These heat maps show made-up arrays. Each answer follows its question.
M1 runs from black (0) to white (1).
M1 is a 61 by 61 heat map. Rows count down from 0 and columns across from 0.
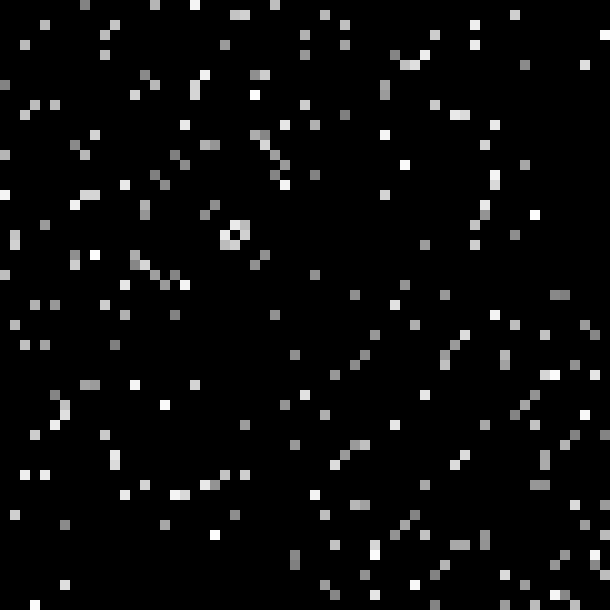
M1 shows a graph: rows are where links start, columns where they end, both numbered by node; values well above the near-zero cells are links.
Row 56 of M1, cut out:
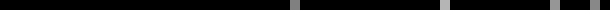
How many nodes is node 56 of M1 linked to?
4
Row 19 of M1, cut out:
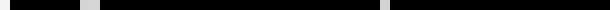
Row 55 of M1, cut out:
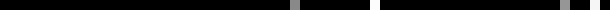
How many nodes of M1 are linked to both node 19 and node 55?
0
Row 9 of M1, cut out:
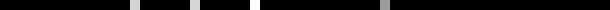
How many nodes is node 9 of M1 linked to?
4
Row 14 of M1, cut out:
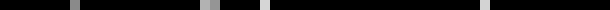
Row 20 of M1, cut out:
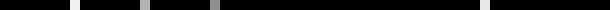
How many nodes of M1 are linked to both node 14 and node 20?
3
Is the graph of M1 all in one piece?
yes
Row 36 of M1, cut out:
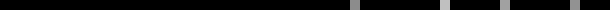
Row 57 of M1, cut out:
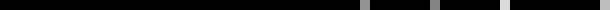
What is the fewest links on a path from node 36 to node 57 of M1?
1
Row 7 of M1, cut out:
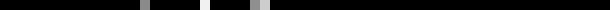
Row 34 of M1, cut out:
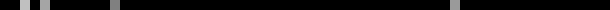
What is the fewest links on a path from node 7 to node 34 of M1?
5
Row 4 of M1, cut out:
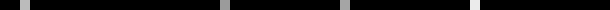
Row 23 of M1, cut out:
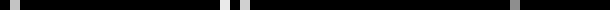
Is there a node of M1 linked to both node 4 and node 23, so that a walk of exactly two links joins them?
yes
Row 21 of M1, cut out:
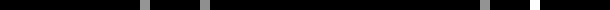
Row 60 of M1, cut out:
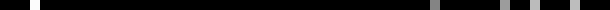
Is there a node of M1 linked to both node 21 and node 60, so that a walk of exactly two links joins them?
yes
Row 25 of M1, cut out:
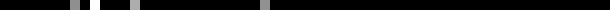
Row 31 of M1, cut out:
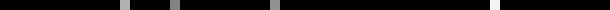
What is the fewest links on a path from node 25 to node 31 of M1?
5
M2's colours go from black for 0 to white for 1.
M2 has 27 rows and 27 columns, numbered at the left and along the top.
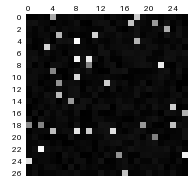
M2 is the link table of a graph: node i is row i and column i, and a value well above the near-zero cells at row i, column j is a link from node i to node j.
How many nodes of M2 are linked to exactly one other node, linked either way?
4
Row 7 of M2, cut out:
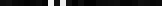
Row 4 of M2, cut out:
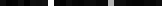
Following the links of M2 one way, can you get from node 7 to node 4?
yes
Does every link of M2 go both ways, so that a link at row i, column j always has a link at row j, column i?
no
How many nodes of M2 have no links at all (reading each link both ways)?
3
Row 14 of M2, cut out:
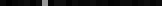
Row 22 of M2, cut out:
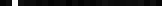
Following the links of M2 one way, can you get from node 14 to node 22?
yes
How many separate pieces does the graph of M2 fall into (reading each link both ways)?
6
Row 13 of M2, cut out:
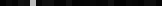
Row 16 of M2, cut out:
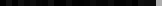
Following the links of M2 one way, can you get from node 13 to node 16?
no
